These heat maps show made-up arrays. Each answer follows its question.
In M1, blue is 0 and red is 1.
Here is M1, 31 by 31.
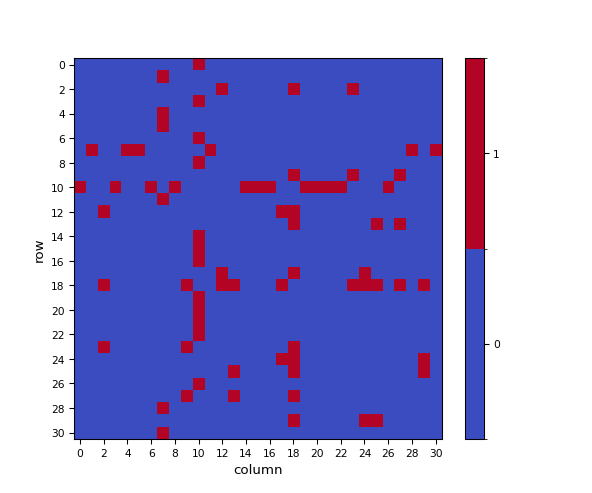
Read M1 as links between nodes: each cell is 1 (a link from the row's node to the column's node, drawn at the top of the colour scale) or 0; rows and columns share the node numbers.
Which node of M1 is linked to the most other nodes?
node 10
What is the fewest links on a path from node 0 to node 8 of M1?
2
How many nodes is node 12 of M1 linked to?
3
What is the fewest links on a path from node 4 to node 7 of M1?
1
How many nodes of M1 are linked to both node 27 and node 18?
2
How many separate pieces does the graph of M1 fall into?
3
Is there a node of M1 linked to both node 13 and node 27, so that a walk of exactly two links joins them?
yes
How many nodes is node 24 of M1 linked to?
3
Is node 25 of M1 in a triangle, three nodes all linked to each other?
yes
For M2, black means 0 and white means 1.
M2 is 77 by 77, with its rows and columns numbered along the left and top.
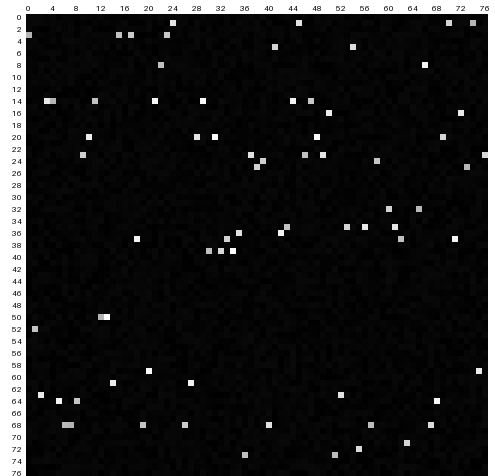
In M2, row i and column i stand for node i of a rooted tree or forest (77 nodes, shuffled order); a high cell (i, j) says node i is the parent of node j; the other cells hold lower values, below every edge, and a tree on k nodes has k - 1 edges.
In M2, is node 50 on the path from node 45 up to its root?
no
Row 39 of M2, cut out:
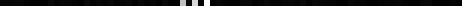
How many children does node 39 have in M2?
3
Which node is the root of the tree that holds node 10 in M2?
59
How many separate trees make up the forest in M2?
4
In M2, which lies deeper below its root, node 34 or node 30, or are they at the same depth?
the same depth
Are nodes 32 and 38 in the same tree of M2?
yes
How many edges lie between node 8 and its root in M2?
1
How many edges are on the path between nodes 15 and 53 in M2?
5
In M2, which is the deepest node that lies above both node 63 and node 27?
61
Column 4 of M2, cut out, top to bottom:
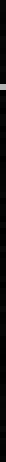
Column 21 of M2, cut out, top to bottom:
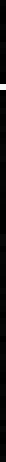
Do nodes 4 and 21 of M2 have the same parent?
yes
